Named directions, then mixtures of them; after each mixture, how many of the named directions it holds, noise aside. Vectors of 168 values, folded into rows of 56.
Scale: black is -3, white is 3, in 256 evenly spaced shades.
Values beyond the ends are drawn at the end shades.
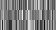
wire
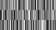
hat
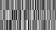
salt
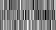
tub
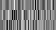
two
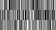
one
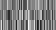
two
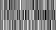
one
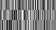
three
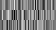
two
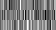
one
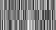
two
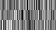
three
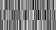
three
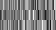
two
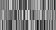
two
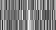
three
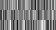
two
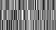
three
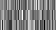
one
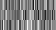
three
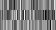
two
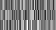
two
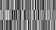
one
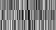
three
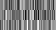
two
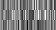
three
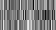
two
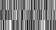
three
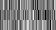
two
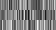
two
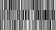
one
